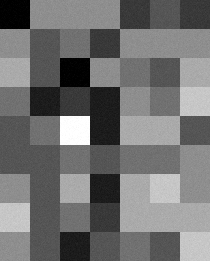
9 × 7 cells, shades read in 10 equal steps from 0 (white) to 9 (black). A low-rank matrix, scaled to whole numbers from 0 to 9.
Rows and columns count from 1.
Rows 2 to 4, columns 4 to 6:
7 4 4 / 4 5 6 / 8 4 5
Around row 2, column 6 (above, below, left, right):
6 6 4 4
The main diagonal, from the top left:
9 6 9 8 3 5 4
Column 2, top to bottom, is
4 6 6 8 5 6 6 6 6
